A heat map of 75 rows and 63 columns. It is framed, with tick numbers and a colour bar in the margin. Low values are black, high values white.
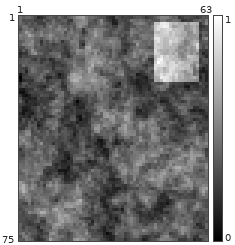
The field is mottled with small blotches. In the top right lies a patch that is higher than the rest. The top right is the roughest part. The top right is the ninth with the highest average.
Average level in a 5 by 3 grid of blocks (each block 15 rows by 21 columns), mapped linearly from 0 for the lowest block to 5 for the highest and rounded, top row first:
125
012
011
113
201
